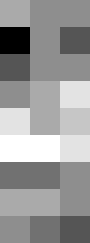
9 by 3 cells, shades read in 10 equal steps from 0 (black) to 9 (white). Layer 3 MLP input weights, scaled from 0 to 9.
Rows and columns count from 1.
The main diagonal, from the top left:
6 5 5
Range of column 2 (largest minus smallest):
5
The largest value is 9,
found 2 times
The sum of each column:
46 50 49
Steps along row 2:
up down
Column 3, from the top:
5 3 5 8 7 8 5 5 3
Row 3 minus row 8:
-3 -1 0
